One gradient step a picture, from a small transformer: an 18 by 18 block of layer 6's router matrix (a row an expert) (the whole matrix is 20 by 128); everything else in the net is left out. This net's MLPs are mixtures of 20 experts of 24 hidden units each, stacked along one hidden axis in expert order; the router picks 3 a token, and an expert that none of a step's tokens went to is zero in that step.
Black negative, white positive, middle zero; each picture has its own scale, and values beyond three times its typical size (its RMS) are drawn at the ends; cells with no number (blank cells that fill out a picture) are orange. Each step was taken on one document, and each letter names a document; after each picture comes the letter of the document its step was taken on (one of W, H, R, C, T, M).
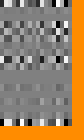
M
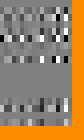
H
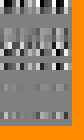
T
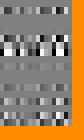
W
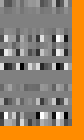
W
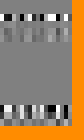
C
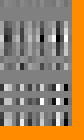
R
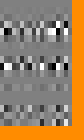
R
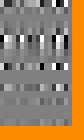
M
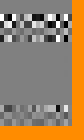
C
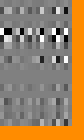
M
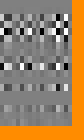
R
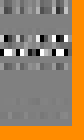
W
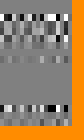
C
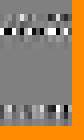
C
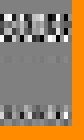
C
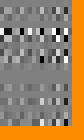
H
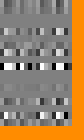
W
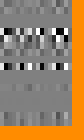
W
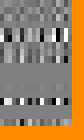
H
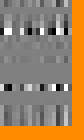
R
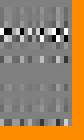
M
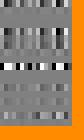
T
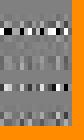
R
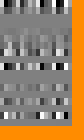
W
